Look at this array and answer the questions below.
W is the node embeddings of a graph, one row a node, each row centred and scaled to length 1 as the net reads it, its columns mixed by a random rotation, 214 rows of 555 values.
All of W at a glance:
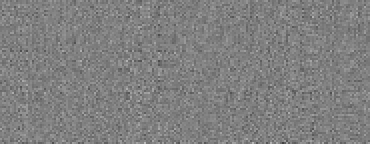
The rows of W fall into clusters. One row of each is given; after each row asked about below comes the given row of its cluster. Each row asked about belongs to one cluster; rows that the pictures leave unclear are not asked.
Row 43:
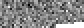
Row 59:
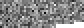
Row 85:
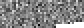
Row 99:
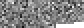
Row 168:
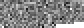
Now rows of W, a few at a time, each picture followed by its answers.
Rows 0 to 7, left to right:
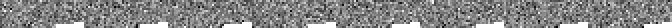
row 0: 59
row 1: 43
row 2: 43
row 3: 59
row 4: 43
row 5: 99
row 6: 43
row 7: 85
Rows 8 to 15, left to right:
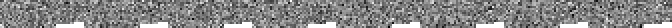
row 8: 168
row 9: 99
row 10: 168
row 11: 168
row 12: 43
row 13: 99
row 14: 99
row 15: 43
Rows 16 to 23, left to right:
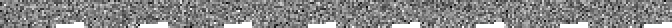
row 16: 59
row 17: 168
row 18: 99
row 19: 99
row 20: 43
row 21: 43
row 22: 168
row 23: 43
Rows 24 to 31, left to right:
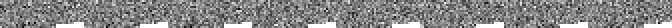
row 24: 99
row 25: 99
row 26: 99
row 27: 85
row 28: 99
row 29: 168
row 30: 85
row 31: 99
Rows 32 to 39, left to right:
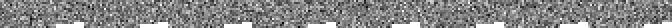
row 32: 59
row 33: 85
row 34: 168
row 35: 59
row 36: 43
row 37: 99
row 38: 43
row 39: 168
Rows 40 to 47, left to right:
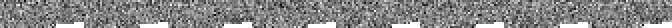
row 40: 168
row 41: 85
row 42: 168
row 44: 85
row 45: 43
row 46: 99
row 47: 168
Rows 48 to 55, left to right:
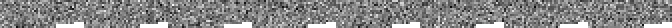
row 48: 99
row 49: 168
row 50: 59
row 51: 43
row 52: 99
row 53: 43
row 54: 43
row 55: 168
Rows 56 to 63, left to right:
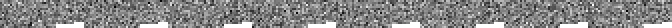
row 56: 59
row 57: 43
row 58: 168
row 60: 59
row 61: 168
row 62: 43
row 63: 59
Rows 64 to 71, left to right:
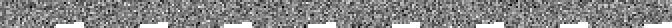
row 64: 43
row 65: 43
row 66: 59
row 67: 43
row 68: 99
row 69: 85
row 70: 43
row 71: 168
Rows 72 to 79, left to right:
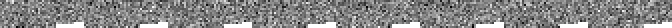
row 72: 99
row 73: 43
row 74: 85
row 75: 43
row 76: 43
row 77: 43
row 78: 85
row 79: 59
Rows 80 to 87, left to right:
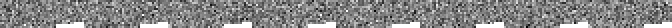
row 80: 85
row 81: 99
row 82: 168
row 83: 59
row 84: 59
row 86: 99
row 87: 168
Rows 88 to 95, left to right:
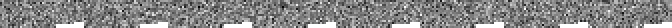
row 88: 85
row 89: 59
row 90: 43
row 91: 43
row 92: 43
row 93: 43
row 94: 85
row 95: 168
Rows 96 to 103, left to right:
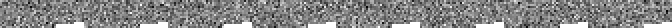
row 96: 43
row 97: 168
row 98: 43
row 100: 43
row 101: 85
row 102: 99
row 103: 59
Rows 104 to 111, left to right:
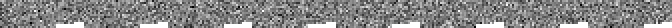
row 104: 59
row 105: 99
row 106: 99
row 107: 59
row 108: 59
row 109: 85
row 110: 168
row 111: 99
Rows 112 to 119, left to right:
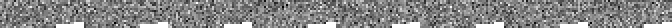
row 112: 85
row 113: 59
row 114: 168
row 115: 43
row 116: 85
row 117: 85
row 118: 59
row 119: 43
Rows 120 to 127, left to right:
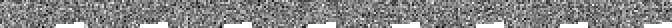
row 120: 168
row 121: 168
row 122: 43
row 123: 43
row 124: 59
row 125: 99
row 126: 168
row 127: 59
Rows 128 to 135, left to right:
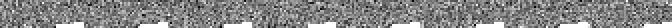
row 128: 85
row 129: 43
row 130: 43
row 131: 99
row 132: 43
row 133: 168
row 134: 43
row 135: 168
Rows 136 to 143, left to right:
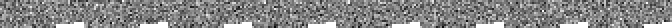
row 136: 85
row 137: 168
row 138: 99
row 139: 99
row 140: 99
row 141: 99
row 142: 85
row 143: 85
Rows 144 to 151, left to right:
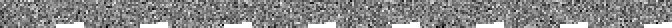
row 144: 59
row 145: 99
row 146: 168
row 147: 99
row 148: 85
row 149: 99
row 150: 85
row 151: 85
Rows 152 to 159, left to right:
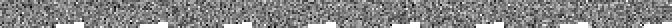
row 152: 43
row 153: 43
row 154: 85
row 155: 99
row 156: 168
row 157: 85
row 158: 59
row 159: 168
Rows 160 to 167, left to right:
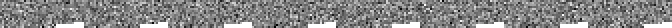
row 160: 168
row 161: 85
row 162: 99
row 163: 99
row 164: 59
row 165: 59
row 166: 99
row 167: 85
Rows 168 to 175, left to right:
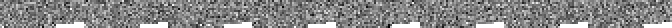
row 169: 168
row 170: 59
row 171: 43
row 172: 43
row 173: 99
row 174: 168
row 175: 85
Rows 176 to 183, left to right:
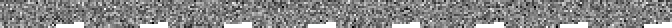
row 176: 168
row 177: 85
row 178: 99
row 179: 43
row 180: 99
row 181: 168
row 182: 43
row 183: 85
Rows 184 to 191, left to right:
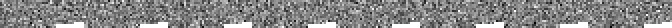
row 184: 59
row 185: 168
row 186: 85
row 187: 85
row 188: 168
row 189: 85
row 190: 59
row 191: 99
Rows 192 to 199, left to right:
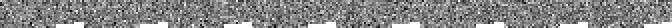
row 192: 59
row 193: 59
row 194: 85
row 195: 99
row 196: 99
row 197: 168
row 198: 168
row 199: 85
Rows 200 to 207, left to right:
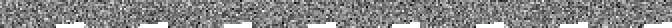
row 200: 85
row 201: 168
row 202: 59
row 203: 59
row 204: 43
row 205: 85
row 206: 168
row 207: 43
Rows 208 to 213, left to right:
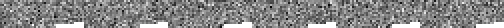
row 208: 59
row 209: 59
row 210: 43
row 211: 168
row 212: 43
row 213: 85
